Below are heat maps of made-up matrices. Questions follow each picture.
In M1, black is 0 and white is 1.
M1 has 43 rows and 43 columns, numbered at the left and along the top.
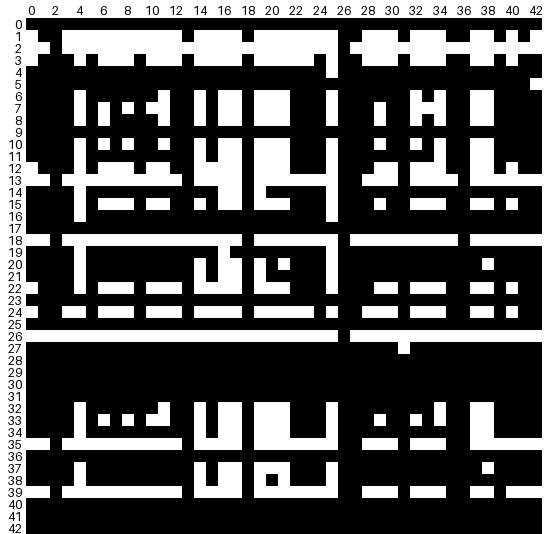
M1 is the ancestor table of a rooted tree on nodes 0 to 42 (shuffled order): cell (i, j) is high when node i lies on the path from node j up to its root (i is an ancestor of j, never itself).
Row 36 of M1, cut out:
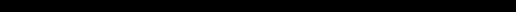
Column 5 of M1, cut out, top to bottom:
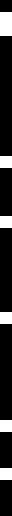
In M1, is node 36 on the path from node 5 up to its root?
no
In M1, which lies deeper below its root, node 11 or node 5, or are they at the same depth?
node 11
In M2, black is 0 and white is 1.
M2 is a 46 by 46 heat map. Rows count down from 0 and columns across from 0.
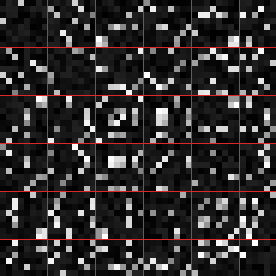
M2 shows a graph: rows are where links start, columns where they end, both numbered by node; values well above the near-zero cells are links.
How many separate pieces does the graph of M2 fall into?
2
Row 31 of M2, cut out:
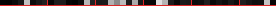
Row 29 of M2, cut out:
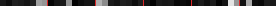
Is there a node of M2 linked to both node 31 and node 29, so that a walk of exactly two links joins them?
no
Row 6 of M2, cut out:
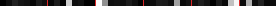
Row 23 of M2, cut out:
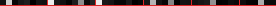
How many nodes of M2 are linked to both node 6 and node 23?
1
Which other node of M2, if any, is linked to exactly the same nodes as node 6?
node 7
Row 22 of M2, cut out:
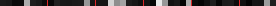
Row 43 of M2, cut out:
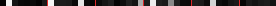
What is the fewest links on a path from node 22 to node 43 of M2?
5
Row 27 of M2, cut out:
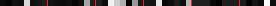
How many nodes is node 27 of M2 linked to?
9
